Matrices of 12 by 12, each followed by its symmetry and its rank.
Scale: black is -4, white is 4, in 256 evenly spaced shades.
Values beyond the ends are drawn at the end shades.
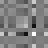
symmetric, rank one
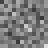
symmetric, full rank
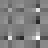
symmetric, rank one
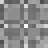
symmetric, rank two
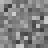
symmetric, full rank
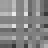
symmetric, rank one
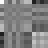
symmetric, rank one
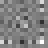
symmetric, rank two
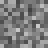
neither, full rank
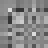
symmetric, rank two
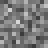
neither, full rank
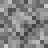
symmetric, full rank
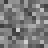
neither, full rank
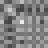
symmetric, rank two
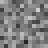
neither, full rank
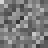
symmetric, full rank
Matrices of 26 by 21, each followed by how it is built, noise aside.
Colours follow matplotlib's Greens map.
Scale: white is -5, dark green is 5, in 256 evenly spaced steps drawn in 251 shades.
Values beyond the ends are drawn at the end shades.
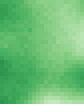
smooth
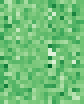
uneven columns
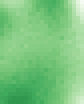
smooth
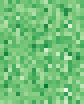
uneven columns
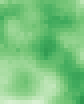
smooth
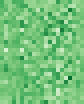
uneven columns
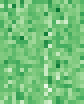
uneven columns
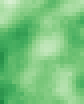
smooth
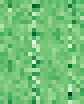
uneven columns
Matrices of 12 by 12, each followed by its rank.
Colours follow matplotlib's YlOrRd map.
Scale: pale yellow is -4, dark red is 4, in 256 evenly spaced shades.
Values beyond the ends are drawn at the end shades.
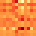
two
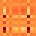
one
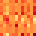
two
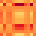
one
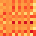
two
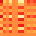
one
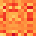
two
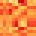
two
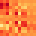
two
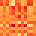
two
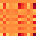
one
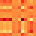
one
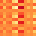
one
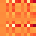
one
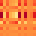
one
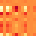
one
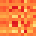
two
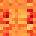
two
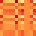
one
